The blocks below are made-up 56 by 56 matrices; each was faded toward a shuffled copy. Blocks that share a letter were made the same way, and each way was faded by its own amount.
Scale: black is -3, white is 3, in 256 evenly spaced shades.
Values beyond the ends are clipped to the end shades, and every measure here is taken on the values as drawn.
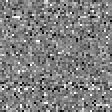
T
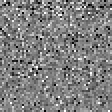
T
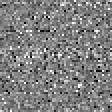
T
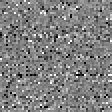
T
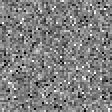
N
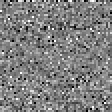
T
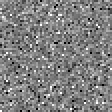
N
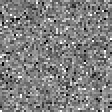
N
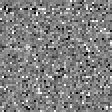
T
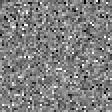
N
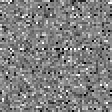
T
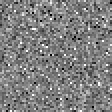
N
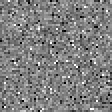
N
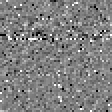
T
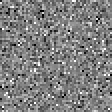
N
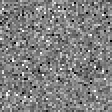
N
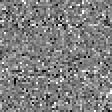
T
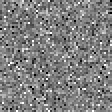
N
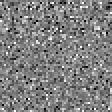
T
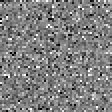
T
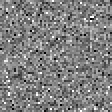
N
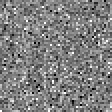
N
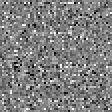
T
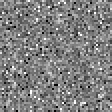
N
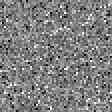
N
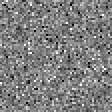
N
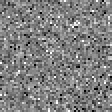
N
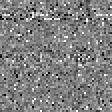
T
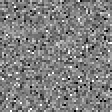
N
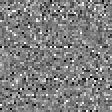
T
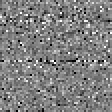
T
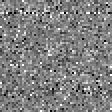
T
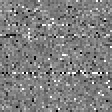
T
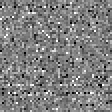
T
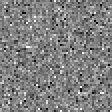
N
